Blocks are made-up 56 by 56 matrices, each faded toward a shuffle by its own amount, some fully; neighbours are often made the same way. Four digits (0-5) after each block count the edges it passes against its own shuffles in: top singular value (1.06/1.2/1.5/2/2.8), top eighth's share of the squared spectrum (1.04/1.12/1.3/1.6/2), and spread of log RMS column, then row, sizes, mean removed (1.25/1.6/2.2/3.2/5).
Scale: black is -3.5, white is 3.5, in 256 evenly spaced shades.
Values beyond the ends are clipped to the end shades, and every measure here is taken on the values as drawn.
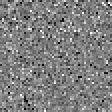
2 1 0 0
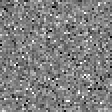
1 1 0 0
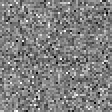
0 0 0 0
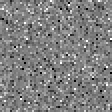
0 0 0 0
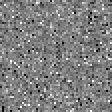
0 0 0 0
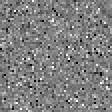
0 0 0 0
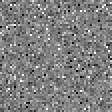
2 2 1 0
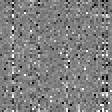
4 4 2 1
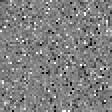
1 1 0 0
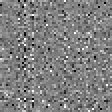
4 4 2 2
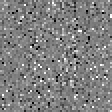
2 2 1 0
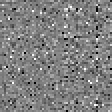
3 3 1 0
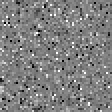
2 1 0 0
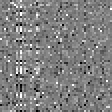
4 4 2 1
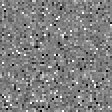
2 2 0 0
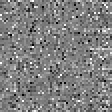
3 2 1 0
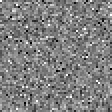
2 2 0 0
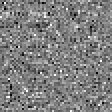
3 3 1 1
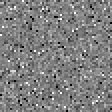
1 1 0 0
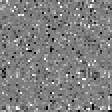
3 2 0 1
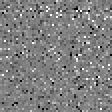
3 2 0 1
